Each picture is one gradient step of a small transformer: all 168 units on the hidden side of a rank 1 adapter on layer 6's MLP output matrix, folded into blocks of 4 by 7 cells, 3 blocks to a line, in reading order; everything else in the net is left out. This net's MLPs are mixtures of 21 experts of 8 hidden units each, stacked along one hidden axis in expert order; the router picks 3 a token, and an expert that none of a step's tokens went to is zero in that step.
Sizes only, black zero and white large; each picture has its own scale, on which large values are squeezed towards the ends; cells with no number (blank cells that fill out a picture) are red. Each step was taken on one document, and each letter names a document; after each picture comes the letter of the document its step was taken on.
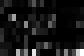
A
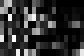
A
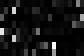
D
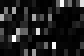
D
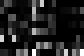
A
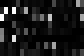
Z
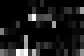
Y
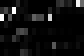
Z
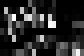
A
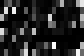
D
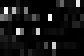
Z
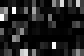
D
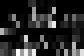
Y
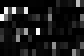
Z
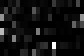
D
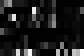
Y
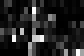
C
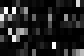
Z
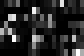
C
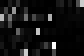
D
